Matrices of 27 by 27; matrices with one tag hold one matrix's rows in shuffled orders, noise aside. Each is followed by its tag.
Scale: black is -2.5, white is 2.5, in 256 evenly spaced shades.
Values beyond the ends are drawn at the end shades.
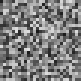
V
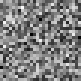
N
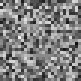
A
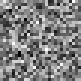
V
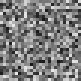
A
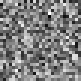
A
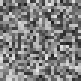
N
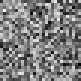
N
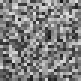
V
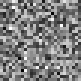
A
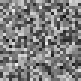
N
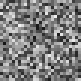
N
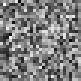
V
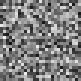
A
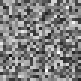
N
